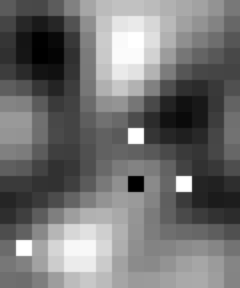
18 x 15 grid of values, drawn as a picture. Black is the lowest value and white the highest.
Stripes: none. Ninth with the highest average: top middle. Ninth with the lowest average: top left. Lone odd cells: 4, 3 higher and 1 lower than their neighbours. Slope: none.
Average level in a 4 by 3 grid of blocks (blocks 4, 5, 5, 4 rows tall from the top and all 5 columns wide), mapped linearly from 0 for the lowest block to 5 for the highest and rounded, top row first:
053
130
121
443
